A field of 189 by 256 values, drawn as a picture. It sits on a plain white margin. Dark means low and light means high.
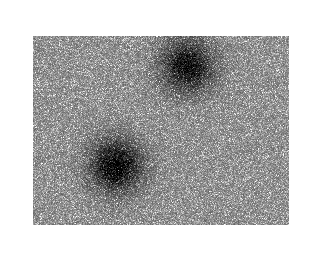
The halves do not mirror each other. No single row or column stands out from its neighbours. Two dips sink into the field. There is no overall slope.
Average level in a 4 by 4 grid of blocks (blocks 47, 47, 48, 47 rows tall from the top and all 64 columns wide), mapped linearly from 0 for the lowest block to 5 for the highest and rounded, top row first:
5505 | 5545 | 4055 | 5355
